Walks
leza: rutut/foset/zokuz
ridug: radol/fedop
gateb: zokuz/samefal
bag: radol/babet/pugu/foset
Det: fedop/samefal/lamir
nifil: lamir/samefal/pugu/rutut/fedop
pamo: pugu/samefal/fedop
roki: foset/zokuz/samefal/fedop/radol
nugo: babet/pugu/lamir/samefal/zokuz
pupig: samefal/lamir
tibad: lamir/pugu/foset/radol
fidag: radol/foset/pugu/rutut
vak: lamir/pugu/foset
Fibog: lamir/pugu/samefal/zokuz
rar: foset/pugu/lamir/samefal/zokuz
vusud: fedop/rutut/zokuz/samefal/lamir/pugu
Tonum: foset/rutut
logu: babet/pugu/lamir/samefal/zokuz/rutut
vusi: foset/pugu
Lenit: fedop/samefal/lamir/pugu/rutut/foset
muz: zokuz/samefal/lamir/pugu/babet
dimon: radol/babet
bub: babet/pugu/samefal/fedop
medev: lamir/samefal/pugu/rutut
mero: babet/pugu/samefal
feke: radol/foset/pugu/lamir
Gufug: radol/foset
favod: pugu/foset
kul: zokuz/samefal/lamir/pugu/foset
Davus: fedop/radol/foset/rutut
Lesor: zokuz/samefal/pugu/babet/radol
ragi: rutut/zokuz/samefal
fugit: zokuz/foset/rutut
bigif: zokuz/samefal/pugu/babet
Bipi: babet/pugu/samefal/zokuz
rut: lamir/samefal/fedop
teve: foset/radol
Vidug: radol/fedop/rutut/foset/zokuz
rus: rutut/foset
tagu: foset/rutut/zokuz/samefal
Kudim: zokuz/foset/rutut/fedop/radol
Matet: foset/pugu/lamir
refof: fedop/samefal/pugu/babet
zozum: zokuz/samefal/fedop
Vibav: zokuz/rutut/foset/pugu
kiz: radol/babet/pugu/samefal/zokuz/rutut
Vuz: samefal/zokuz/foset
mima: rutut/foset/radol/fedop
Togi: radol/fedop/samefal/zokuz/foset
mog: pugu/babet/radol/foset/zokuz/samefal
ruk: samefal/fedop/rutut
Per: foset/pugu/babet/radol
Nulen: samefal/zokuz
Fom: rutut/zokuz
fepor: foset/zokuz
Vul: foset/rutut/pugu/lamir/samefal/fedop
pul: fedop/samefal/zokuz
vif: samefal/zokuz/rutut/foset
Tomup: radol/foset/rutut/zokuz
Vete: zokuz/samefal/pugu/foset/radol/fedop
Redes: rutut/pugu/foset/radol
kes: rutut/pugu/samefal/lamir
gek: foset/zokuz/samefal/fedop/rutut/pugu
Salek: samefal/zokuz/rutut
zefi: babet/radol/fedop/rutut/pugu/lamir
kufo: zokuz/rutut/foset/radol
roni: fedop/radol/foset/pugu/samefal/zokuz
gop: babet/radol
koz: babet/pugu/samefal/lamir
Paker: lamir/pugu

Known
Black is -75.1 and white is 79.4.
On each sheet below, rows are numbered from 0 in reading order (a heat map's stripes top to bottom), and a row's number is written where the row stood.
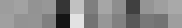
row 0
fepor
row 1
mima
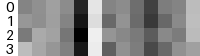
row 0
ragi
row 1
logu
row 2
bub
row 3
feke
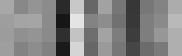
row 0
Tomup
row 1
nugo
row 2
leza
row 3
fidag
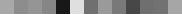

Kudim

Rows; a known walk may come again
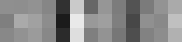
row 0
vif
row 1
pul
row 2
tagu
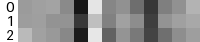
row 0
nugo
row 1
fepor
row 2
feke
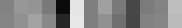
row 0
gek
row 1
ragi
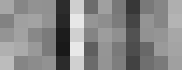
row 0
Tomup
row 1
gateb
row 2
vusi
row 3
Matet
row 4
kufo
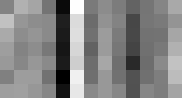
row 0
rut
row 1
tibad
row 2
Kudim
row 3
fidag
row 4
Fom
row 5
nifil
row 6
Vete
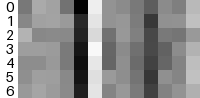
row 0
bub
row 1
Nulen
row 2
Redes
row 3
kes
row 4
medev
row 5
Bipi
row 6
rar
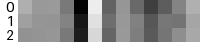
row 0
zefi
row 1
mima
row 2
Lenit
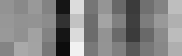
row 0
kiz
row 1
leza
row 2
logu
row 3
Vul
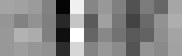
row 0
ridug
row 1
fugit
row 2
Det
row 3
Togi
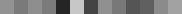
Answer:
Tonum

